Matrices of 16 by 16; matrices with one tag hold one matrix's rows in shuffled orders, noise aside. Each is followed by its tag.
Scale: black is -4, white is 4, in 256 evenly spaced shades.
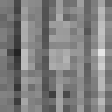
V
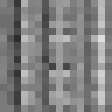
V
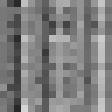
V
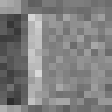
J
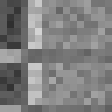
J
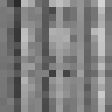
V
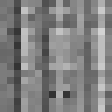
V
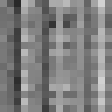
V
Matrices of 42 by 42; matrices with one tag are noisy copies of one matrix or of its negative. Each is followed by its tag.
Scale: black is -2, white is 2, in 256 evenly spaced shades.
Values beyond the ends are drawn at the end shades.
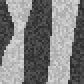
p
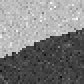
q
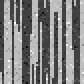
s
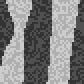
p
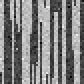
s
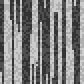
s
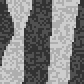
p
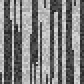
s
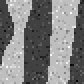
p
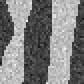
p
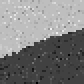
q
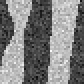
p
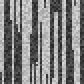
s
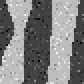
p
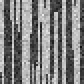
s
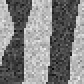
p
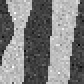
p
